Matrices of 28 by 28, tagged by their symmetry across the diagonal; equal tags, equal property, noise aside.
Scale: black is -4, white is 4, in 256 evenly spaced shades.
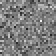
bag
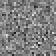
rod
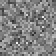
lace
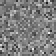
lace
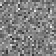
bag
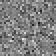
rod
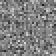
bag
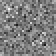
lace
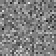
rod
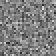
rod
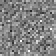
lace
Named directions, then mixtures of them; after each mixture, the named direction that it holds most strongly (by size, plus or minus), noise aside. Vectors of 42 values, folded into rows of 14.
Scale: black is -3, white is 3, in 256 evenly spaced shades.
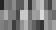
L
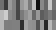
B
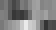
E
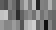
B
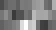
E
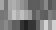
E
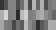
L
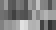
E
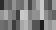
L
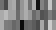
B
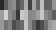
L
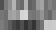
E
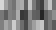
L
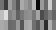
B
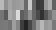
L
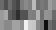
E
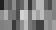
L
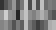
L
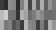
B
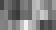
E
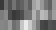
E
